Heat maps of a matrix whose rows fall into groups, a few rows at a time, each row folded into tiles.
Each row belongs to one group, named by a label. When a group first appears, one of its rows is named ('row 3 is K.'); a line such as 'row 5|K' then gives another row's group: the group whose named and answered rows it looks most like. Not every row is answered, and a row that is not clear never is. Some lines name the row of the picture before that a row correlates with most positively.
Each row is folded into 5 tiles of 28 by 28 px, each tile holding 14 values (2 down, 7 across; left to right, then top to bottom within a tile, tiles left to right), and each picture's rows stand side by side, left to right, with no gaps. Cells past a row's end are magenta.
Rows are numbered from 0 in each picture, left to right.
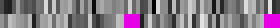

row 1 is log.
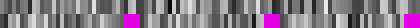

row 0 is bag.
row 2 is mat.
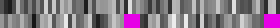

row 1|bag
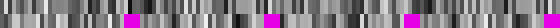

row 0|mat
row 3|log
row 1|log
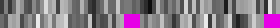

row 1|log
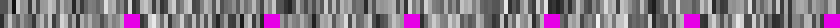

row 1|bag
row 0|log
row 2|log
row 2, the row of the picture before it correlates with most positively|1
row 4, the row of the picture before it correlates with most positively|0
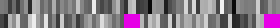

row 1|log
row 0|bag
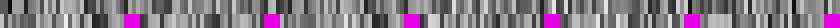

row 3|bag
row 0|log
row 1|bag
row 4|mat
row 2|log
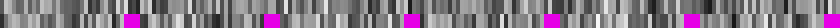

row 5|log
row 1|bag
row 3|mat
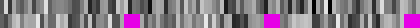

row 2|mat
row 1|log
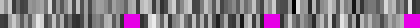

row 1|bag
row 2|log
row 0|bag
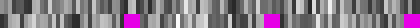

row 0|bag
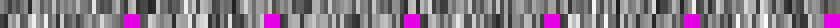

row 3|bag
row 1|log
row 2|bag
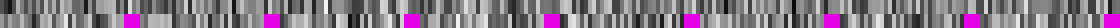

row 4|bag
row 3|log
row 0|log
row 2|mat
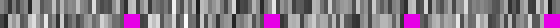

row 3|mat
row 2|bag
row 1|bag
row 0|bag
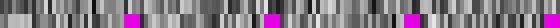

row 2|log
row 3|bag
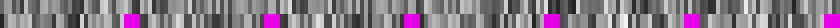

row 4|log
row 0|mat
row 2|bag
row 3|mat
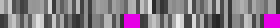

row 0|bag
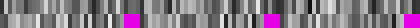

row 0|mat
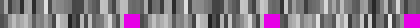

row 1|mat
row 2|mat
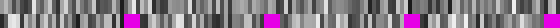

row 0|bag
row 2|mat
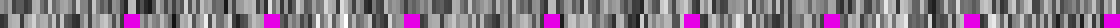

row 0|bag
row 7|bag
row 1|log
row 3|bag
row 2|log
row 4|mat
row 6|log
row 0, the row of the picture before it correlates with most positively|0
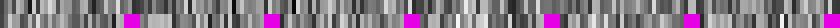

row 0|log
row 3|log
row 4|bag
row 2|log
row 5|mat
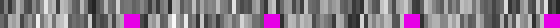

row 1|bag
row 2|mat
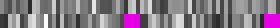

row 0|bag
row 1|bag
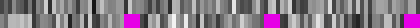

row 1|bag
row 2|bag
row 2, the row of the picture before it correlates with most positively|1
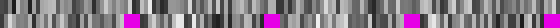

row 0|log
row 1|bag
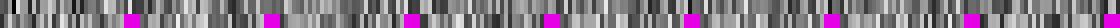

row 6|mat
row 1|log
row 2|mat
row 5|mat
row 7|bag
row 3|bag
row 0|log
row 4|mat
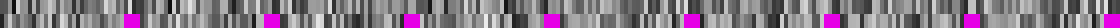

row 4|mat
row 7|mat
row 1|log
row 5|mat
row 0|log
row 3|log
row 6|bag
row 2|bag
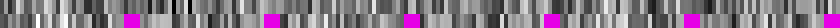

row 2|bag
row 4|log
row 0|log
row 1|mat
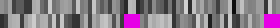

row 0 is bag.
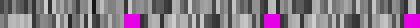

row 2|bag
